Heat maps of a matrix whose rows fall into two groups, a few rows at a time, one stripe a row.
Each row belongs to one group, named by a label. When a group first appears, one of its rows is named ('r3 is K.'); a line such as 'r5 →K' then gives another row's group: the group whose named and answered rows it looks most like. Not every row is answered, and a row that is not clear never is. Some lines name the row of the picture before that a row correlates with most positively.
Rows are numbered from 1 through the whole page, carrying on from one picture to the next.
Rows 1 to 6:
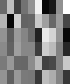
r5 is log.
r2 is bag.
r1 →log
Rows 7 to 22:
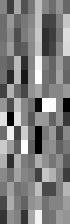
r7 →bag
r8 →log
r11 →bag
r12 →bag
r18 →bag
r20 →log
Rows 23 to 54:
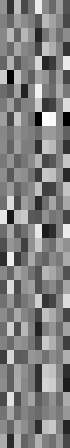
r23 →bag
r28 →bag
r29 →bag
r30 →log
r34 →log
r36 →log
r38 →bag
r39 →log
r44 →log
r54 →bag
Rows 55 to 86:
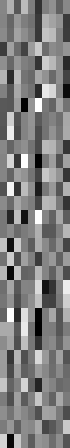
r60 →bag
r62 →bag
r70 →bag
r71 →log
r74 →bag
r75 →log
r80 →bag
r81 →bag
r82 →bag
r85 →log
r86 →bag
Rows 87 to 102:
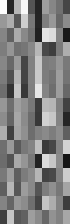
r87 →bag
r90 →log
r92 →bag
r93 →bag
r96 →bag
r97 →log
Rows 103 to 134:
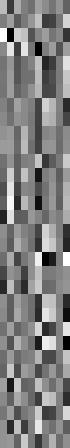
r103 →bag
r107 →log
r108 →log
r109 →log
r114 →log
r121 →log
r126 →log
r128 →log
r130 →bag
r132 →log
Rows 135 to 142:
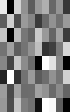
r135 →bag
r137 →bag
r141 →bag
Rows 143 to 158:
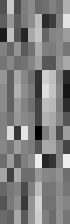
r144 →log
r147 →log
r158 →bag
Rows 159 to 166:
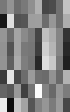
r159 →log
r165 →bag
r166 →bag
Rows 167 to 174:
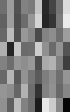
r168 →log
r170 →bag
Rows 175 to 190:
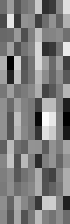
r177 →bag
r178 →log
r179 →bag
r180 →bag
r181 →log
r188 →log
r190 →bag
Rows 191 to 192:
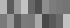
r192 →log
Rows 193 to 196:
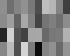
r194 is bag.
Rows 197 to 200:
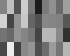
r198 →bag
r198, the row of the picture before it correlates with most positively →193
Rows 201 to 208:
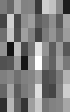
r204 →bag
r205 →bag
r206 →log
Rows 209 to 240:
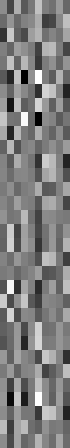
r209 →bag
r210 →log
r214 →bag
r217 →bag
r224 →bag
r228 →log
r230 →bag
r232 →bag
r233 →bag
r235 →log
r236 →bag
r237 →bag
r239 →bag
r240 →bag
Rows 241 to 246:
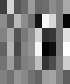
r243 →log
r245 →log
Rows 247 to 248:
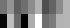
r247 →log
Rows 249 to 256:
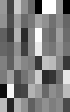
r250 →bag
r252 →bag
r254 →log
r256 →bag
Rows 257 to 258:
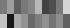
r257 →log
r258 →bag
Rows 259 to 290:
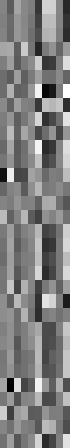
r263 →log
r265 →log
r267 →log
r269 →log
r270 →log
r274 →bag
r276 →log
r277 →log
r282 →log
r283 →log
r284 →log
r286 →bag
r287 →log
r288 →bag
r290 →log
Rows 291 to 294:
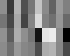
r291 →bag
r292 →bag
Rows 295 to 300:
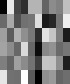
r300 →bag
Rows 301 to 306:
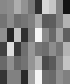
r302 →log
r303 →bag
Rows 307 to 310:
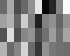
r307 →log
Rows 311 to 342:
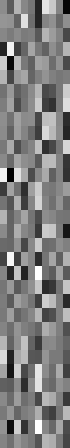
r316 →bag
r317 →log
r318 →log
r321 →log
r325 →bag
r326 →bag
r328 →bag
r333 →log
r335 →bag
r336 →bag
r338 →bag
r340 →log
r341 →bag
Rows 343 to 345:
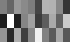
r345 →bag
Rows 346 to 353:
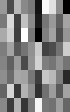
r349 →log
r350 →bag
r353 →bag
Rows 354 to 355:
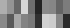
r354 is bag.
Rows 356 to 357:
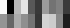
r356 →bag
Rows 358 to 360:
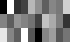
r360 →bag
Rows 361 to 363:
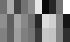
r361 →log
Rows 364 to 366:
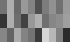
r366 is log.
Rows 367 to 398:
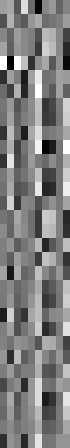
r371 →bag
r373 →bag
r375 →log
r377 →log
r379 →log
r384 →log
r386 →bag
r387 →log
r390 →log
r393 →log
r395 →log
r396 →log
